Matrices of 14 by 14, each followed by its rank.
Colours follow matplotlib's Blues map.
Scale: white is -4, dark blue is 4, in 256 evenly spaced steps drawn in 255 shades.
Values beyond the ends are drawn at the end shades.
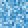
full rank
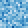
full rank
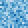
full rank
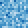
full rank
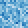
full rank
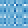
one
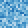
full rank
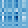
one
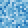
full rank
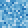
full rank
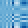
one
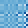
one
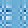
one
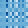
one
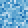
full rank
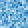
full rank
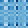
one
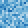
full rank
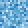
full rank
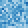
full rank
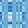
one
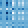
one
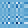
one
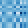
one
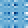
one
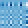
one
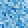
full rank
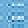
one
